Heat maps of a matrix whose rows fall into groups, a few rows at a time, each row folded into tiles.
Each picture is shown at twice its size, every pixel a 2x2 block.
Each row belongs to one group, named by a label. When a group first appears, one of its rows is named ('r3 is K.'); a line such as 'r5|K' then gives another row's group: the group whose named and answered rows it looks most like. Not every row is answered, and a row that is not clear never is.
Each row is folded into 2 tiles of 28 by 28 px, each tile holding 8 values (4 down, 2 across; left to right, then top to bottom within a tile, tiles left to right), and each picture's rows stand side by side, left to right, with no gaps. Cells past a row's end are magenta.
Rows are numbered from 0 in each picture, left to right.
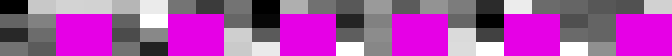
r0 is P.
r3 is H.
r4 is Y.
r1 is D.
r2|Y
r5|H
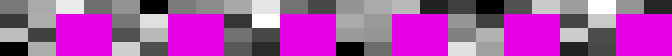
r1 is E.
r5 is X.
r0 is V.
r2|D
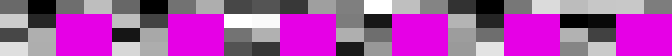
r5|Y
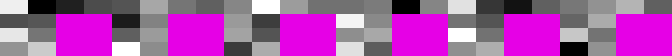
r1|H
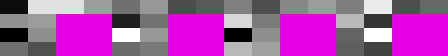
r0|P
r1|X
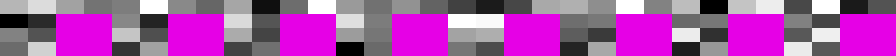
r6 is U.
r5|V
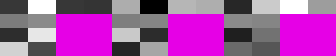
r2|P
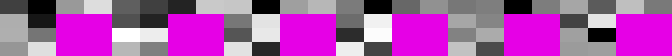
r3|E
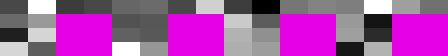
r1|H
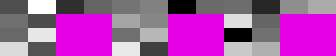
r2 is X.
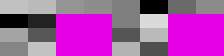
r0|Y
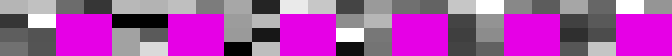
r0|D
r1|Y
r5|V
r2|U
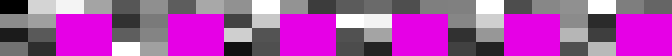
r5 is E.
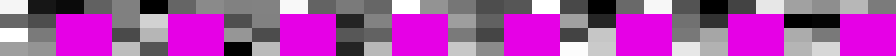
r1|E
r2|V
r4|H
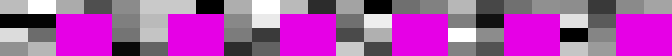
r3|E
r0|Y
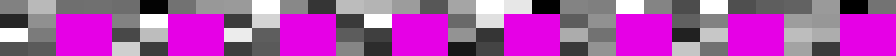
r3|D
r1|E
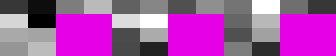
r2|D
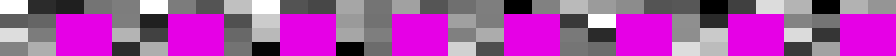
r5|D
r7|U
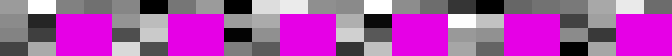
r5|V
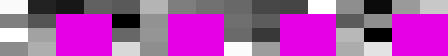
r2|H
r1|H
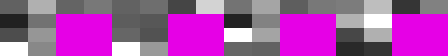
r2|X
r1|H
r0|H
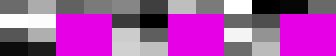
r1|Y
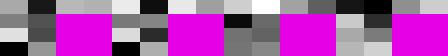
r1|U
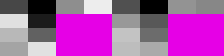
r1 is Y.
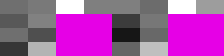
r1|V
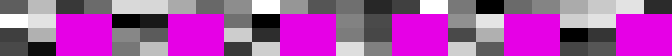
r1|Y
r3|H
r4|E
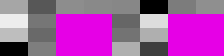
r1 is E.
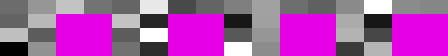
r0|V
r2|H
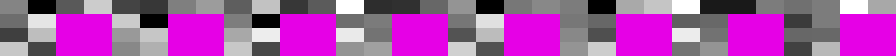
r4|E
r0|E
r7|V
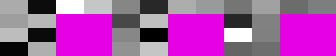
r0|U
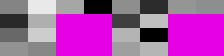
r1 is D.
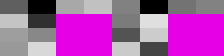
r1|E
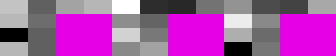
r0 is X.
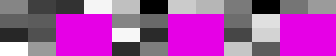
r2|E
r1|U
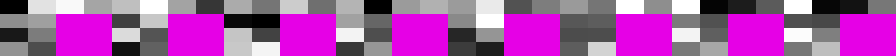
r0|P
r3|U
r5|V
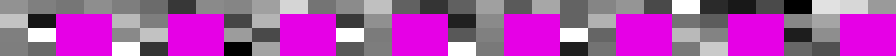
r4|H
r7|P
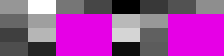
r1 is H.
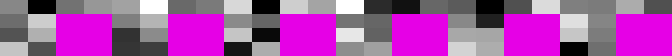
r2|U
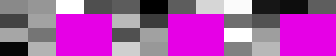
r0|V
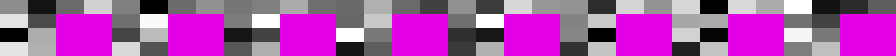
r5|U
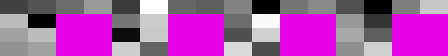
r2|E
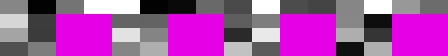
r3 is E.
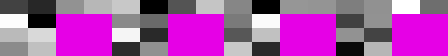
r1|U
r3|V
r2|E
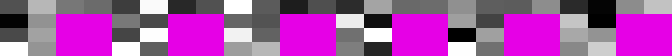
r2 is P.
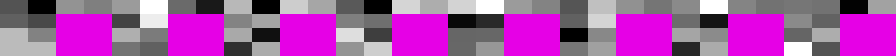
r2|U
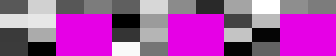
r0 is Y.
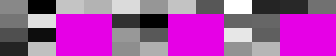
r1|Y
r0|U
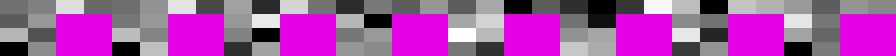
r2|U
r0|V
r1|V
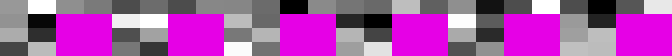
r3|Y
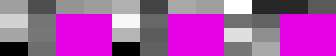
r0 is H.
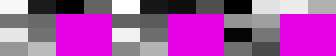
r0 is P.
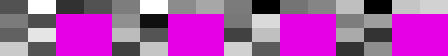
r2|E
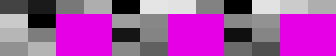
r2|P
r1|P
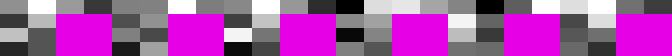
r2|X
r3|P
